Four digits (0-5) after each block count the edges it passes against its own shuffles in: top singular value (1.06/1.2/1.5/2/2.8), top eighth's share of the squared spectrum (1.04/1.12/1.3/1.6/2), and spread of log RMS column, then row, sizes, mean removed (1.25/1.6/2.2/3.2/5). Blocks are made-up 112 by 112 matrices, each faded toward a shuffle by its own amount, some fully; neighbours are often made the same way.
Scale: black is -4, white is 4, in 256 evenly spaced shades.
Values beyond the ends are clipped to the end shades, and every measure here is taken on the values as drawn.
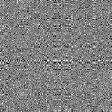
5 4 2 3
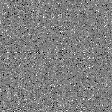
4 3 1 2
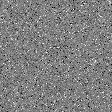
0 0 0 0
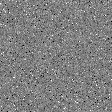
0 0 0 0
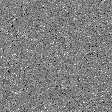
0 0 0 0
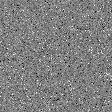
0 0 0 0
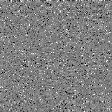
4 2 1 1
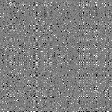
5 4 3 2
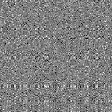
5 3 2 3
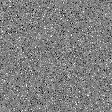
2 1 0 0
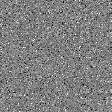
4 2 1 1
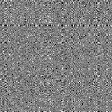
5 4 3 3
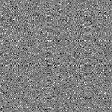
5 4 2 3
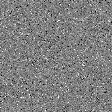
3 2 0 0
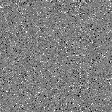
3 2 1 0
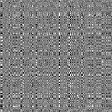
5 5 4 4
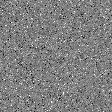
2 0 0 0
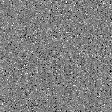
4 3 1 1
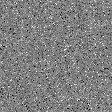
0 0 0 0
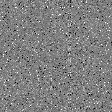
3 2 1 0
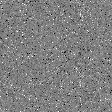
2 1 0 0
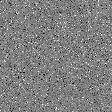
2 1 0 0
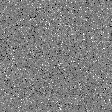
2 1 0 0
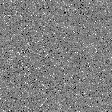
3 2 0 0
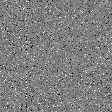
3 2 1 0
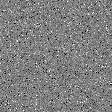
1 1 0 0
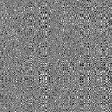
5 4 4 3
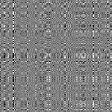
5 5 4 4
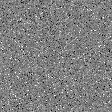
2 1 0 0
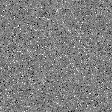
3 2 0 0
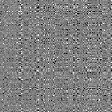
5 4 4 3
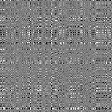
5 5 4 4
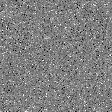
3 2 0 0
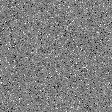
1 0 0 0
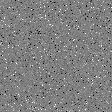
0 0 0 0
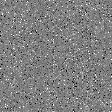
1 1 1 0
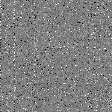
2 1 1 0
